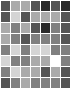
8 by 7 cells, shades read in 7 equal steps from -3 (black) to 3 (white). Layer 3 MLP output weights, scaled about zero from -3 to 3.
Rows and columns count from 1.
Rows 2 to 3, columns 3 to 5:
-1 1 1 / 1 -1 -2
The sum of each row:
-5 2 -2 -1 6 7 3 -1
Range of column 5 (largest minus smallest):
4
